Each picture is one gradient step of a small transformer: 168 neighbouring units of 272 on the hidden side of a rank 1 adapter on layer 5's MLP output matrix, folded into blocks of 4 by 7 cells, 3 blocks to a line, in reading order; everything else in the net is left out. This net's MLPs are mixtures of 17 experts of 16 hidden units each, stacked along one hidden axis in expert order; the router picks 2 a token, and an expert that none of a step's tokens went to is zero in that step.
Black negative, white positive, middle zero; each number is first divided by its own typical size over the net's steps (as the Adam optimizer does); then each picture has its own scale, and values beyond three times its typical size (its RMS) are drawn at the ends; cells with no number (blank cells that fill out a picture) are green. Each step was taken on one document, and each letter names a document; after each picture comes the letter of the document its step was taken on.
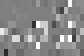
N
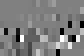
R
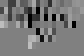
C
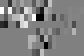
C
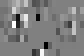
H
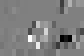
N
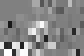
R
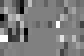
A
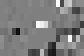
N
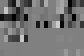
A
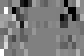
A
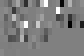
H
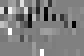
C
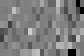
N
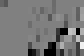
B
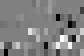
R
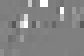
H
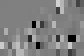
R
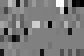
A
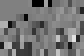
R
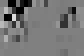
A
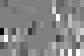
N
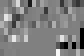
A
